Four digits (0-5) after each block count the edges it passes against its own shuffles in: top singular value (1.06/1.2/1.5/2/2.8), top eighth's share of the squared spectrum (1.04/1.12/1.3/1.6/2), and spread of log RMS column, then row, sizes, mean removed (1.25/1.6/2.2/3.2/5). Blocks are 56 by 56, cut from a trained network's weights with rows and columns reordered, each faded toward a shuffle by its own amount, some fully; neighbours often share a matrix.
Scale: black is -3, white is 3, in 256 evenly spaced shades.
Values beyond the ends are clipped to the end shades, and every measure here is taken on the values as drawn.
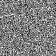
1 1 0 0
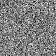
2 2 0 0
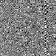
3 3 2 1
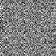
4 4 2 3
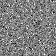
0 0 0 0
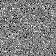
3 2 0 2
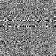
4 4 1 3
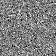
1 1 0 1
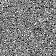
0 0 0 0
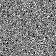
0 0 0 0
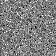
0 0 0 0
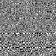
4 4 1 3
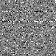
3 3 0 2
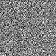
3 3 1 1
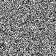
0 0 0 0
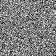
0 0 0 0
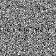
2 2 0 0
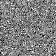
0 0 0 0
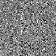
3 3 2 1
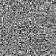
3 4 2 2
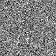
2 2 1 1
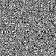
3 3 1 1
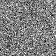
1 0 0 0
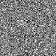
3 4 1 2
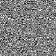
3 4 1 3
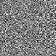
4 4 2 2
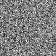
2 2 0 0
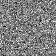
1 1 0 0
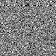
3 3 0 1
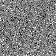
2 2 1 0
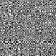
4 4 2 3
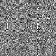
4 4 2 1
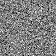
1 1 0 0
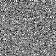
2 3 1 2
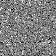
3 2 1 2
